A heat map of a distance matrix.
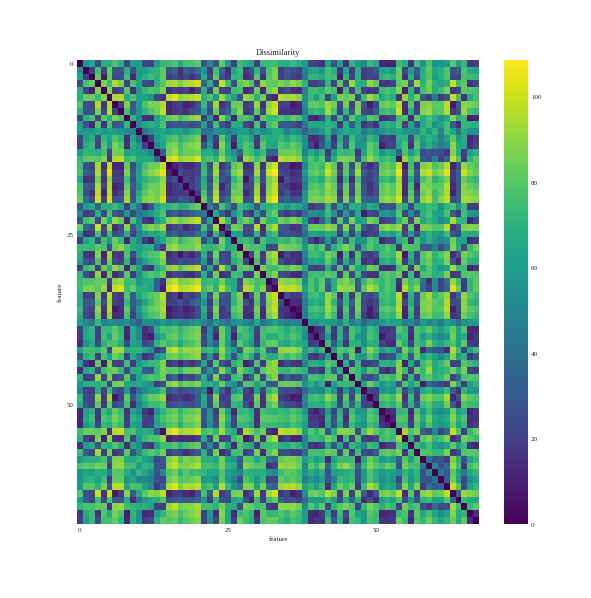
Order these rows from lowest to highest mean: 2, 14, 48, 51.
48, 2, 51, 14
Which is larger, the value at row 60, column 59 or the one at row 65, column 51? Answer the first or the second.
the second
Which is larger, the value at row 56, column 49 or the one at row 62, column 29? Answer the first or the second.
the second
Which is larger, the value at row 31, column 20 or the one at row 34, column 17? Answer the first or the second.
the first
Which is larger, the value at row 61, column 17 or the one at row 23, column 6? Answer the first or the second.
the second
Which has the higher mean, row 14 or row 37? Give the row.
14
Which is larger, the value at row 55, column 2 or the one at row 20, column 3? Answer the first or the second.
the second
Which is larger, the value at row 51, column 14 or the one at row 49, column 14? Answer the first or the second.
the second
